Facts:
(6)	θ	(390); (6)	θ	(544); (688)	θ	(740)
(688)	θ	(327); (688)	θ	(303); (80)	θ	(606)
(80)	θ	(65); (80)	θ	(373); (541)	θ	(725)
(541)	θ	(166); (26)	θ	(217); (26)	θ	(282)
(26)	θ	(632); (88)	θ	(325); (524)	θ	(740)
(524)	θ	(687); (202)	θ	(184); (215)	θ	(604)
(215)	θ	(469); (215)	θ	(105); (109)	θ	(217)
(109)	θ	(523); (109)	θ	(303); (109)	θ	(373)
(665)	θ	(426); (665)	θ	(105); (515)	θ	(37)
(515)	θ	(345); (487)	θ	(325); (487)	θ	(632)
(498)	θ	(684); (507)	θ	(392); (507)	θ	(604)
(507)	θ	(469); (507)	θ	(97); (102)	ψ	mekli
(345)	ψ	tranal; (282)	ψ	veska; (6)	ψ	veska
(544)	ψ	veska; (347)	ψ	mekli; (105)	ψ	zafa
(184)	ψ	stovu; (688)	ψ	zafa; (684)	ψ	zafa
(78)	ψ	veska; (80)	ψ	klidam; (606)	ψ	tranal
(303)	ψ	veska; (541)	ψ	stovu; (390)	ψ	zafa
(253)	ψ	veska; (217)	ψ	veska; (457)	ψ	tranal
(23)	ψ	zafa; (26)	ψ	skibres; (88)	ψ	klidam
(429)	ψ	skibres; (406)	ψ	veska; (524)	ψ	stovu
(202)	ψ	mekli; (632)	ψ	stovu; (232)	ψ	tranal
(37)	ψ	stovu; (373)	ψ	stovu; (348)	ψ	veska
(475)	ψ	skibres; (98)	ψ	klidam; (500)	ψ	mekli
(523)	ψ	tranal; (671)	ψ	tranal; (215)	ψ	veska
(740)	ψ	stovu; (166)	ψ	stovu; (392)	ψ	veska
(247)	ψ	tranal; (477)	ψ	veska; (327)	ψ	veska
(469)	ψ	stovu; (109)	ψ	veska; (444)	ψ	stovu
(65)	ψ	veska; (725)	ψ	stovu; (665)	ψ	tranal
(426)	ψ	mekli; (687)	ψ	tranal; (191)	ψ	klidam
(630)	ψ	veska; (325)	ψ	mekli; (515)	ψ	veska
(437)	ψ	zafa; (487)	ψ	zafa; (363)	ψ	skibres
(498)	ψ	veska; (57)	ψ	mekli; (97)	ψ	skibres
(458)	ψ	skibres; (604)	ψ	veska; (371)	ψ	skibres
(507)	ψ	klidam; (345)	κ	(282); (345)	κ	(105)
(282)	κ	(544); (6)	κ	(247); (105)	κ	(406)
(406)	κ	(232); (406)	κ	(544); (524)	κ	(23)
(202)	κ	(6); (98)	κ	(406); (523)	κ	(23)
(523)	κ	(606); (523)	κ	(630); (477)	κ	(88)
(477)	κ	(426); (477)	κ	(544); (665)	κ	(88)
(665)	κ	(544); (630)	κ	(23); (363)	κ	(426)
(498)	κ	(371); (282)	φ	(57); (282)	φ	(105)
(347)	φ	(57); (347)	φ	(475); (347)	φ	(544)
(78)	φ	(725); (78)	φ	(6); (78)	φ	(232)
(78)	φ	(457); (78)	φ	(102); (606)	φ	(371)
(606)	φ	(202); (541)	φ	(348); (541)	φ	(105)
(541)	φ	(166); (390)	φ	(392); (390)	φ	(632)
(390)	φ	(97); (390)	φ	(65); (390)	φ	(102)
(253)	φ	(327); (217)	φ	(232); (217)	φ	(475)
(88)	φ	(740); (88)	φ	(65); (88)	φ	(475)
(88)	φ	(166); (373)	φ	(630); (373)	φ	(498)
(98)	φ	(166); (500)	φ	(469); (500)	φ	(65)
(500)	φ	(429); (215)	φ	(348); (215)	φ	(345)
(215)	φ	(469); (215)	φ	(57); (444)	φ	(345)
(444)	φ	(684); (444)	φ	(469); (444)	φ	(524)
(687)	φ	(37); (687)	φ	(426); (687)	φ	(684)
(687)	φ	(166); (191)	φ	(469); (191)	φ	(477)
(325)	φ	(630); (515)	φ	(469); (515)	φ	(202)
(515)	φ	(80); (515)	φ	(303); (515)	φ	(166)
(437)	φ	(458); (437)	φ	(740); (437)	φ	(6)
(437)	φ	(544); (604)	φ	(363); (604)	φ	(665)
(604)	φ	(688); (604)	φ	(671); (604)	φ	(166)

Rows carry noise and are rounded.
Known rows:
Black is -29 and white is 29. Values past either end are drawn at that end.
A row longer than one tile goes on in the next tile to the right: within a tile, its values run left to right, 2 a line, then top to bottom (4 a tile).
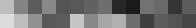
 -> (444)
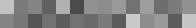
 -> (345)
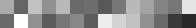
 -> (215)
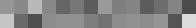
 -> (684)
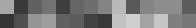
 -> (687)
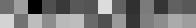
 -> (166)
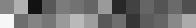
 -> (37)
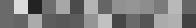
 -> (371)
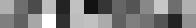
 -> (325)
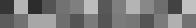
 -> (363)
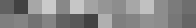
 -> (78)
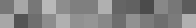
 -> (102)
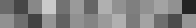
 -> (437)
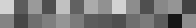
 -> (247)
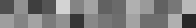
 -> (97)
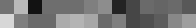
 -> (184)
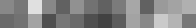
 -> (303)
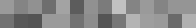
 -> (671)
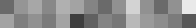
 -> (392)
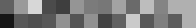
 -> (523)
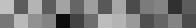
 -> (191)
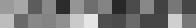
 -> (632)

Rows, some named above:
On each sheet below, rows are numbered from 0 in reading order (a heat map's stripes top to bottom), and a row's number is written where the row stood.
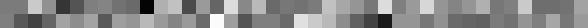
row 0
(688)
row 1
(215)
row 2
(477)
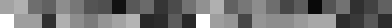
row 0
(469)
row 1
(469)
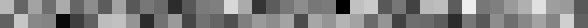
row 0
(191)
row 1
(688)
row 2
(217)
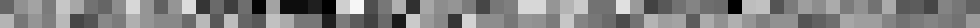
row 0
(392)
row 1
(373)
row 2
(282)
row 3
(688)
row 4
(102)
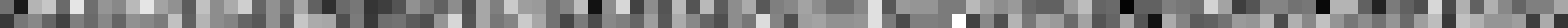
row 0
(217)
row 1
(500)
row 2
(665)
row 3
(80)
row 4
(26)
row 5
(202)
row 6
(688)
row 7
(507)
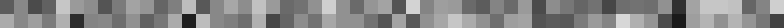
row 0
(97)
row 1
(392)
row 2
(426)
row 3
(604)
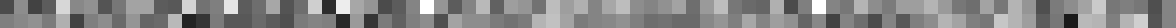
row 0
(97)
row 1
(606)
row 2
(109)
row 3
(477)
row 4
(65)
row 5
(515)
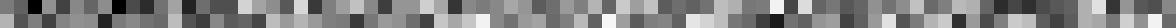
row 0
(740)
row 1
(347)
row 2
(487)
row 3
(215)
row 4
(498)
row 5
(98)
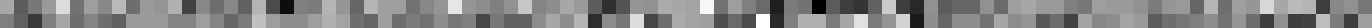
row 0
(232)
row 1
(105)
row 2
(544)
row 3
(88)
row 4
(541)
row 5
(253)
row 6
(6)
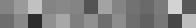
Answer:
(23)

